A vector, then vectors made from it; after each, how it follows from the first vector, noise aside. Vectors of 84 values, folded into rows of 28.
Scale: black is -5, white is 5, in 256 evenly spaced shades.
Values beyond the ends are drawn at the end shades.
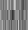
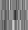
reversed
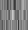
negated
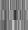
reversed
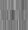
shrunk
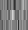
negated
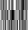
scaled up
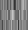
negated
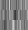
reversed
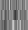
reversed
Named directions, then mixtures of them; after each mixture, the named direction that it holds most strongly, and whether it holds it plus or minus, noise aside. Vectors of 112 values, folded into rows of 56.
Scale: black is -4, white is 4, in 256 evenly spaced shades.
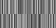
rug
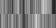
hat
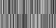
rug, minus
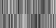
rug, plus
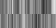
hat, minus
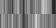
hat, plus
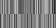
rug, plus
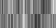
hat, minus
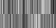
hat, plus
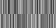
rug, minus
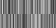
rug, minus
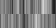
hat, plus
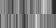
hat, plus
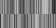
hat, plus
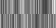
hat, minus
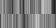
hat, plus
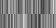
rug, plus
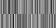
rug, minus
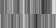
hat, minus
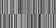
rug, plus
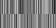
rug, plus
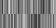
rug, plus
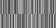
rug, minus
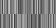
rug, plus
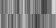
hat, minus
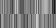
hat, plus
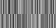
rug, minus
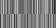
rug, plus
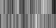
hat, plus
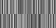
rug, plus
